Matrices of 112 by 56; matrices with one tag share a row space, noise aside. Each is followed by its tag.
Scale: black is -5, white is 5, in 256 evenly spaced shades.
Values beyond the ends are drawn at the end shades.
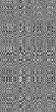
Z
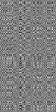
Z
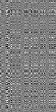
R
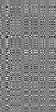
R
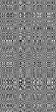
Z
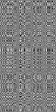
Z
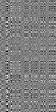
R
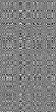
Z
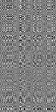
Z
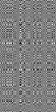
Z
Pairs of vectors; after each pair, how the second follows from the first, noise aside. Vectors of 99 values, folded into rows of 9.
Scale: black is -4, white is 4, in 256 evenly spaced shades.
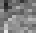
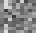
sign-scrambled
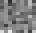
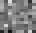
negated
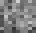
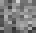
copied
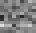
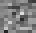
shuffled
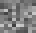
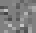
partly zeroed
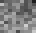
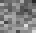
copied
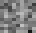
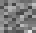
sign-scrambled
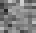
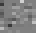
partly zeroed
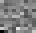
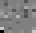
partly zeroed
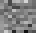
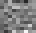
negated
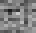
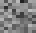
shuffled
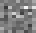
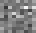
copied
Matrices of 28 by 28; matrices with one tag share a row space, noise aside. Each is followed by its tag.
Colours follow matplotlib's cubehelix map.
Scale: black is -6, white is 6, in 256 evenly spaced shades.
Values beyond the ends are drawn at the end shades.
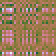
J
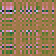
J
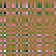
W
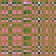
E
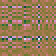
E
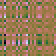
W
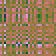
W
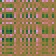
J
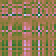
E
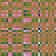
E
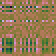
J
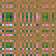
J
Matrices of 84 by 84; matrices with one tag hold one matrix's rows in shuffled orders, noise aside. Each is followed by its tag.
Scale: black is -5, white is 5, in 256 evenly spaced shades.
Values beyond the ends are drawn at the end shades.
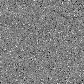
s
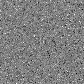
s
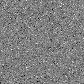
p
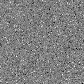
s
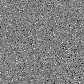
s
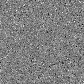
s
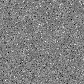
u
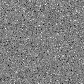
u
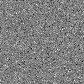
s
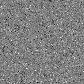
p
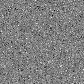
p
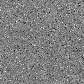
s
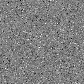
u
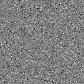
p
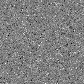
u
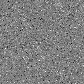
u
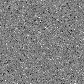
u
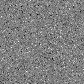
p
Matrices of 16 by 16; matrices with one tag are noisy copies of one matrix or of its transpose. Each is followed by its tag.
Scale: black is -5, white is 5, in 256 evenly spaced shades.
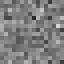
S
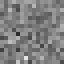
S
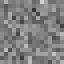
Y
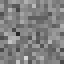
S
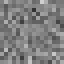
Y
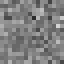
S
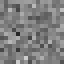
S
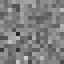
S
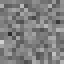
Y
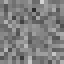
Y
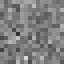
S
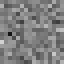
Y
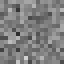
S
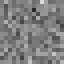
Y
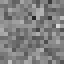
S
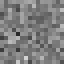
S
